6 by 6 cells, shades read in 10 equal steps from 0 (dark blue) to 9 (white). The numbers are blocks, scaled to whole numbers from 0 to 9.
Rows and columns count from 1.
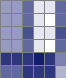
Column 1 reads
5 5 5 5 1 3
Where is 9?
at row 2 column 5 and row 4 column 5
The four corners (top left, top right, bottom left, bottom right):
5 3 3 6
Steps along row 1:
same down up same down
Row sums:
32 33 30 33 8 15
